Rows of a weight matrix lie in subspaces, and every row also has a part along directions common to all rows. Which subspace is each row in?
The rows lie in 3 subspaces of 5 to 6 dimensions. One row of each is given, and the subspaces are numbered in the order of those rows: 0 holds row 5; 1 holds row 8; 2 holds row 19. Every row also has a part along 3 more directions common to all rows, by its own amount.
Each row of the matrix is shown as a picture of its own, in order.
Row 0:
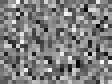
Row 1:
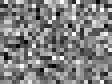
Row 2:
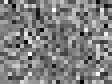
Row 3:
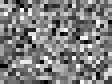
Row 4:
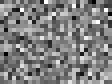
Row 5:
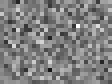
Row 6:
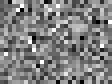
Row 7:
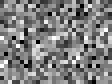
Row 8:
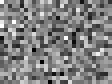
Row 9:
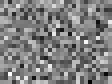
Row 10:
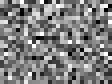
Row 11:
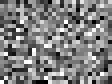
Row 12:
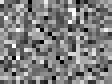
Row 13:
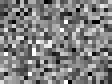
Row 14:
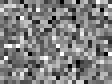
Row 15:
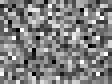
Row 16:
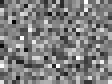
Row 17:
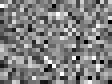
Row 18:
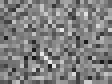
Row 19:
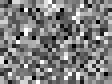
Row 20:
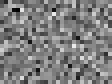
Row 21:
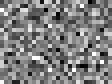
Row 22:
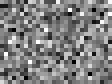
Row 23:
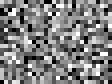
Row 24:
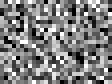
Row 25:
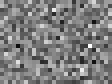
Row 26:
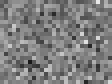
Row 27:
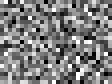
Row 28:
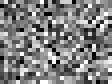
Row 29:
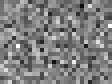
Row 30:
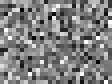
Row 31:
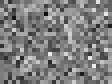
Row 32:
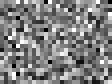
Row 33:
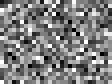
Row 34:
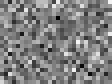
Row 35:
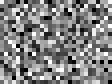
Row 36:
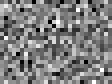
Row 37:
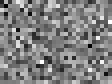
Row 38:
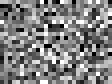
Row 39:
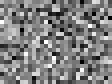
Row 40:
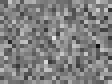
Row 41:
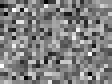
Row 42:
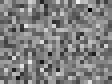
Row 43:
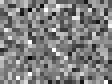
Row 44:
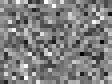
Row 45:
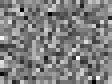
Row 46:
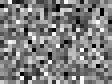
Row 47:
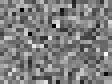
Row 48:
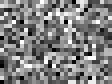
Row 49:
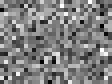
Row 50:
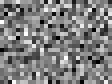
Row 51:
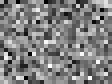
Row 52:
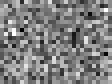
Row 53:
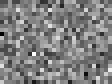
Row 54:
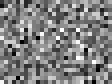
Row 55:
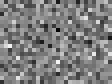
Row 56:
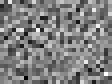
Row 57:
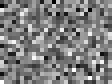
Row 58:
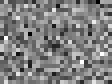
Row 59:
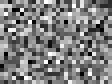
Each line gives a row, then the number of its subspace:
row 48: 2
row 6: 1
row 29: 2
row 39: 1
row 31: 2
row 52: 1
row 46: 1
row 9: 2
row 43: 2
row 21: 2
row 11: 1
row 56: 0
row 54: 1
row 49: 1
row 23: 1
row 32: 0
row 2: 0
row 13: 1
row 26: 0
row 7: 2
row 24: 0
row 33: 2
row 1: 0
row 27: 0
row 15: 1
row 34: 2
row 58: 0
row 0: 0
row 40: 0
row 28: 2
